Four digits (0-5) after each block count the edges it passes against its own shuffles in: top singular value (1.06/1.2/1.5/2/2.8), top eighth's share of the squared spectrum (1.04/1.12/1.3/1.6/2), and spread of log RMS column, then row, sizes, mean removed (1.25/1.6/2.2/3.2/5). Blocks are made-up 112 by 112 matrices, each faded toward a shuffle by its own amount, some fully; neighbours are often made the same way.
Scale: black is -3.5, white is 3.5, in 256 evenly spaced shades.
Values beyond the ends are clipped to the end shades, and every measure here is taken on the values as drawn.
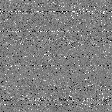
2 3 0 3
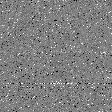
2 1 0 1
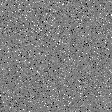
0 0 0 0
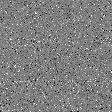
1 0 0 0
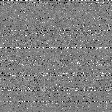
2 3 0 4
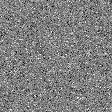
0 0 0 0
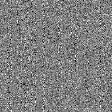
1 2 3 0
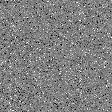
0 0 0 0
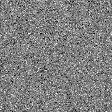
1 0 0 2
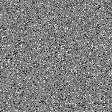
0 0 0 1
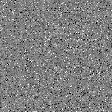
3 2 1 1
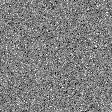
0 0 0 0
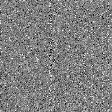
2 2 3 0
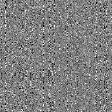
3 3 4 0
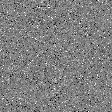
1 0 0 0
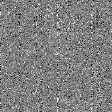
3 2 3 0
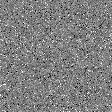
1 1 0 0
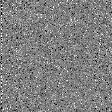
2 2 2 0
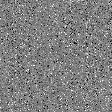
2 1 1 0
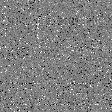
2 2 0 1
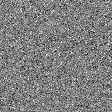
2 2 0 0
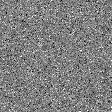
1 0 0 0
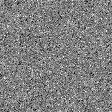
2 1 0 0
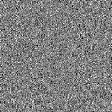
4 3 2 2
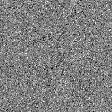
3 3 1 0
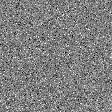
1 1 0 0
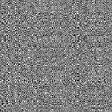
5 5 3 3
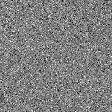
3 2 0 0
